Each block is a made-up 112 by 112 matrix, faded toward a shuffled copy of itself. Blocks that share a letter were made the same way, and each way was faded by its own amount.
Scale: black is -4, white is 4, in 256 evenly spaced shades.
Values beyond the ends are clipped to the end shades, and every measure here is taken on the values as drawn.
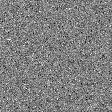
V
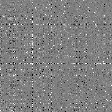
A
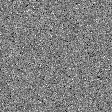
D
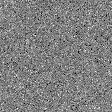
D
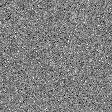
D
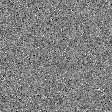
V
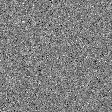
V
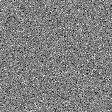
D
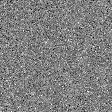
V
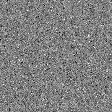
D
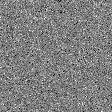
D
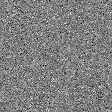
D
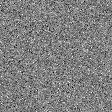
D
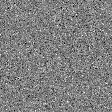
D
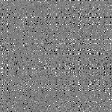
A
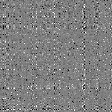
A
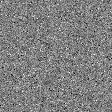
V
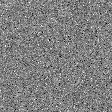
D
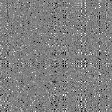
A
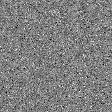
D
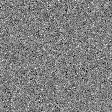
V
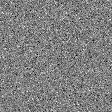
V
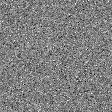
V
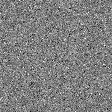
V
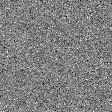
D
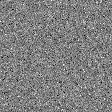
D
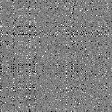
A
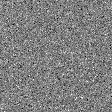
V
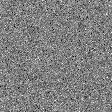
V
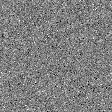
D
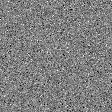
D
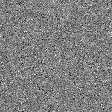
V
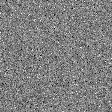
D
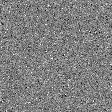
D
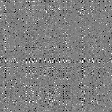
A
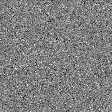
V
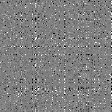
A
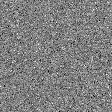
V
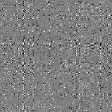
A
